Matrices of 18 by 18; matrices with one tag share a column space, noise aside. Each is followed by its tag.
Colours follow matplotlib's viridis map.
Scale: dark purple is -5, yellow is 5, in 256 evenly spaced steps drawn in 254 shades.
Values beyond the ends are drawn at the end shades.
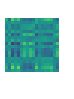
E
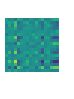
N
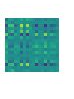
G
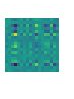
G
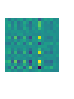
N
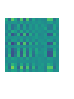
E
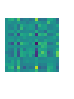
E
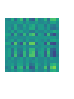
E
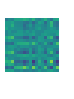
N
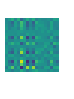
N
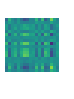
E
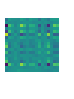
G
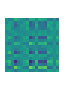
N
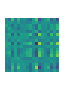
E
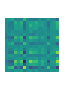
N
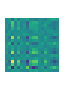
N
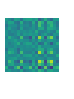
N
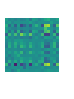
G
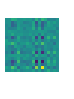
N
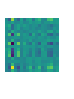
E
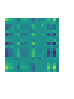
E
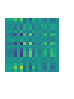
E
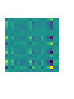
N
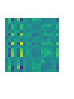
E
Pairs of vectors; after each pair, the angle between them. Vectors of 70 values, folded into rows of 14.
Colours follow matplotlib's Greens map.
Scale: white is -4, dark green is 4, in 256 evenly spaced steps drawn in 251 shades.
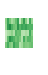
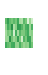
partly aligned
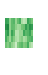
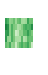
nearly parallel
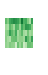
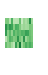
partly opposed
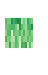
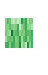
nearly opposite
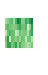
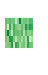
orthogonal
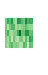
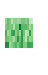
partly opposed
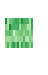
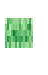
nearly opposite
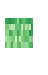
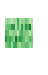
nearly opposite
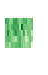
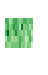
nearly parallel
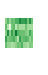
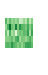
nearly opposite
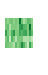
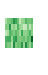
partly opposed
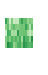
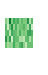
partly opposed
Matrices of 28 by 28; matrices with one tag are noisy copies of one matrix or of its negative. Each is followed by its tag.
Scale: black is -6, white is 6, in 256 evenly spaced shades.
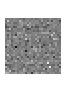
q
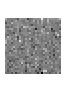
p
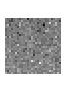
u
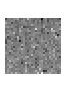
p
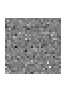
q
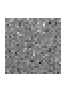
u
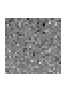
u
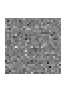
q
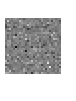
q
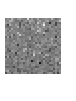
u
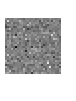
q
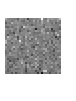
p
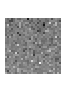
u
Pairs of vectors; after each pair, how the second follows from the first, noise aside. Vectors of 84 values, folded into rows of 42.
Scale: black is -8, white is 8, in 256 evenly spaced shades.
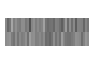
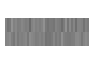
shrunk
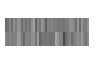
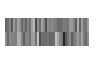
scaled up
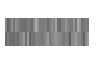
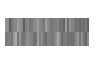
reversed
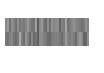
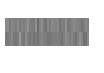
shrunk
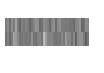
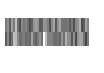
scaled up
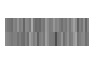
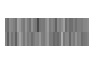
reversed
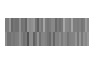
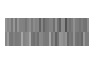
reversed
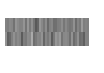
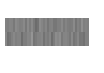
shrunk
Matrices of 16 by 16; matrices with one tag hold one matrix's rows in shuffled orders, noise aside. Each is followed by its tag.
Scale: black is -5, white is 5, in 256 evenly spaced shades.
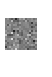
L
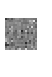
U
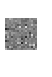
U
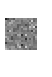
U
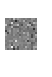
L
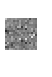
U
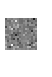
L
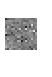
U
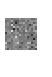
L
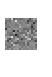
L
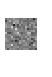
L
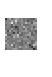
L
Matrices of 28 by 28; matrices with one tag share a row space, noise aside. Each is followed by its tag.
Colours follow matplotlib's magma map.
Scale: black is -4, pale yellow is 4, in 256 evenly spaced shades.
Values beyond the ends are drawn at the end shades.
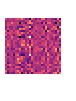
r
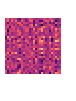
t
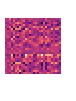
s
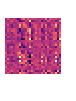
r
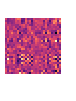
r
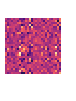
r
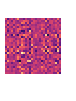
r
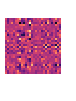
r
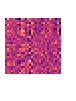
r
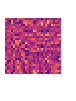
s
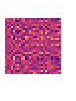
s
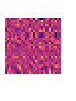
t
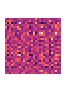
t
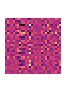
r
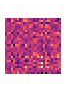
s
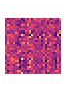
r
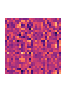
r
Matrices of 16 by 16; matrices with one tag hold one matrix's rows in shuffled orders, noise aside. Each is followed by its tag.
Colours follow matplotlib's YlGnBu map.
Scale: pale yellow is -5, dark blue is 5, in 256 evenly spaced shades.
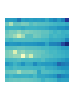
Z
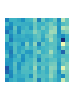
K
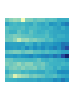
Z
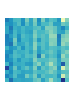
K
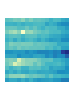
Z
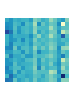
K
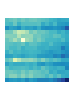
Z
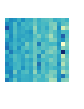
K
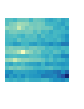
Z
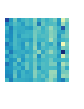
K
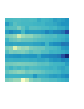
Z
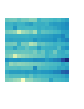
Z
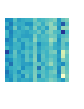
K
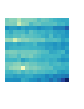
Z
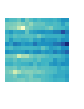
Z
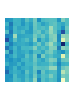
K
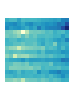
Z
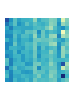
K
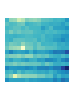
Z
